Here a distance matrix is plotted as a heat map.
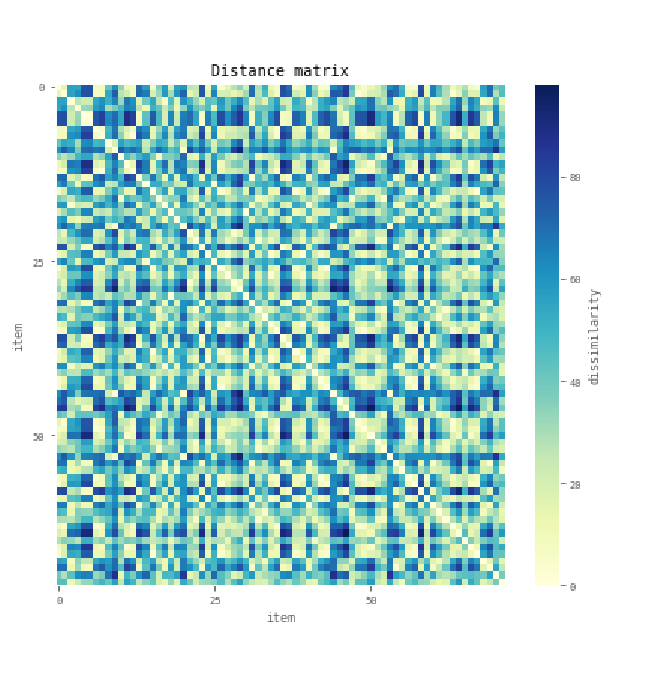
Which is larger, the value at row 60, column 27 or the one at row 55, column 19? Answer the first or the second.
the first
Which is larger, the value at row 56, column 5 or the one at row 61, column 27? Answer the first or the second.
the first
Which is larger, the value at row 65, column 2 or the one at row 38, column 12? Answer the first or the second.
the first
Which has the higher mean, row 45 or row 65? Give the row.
45
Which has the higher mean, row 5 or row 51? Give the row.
5
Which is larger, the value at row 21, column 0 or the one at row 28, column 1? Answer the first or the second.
the first
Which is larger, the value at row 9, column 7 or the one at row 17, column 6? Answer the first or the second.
the first
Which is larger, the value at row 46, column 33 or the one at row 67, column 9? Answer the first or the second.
the second
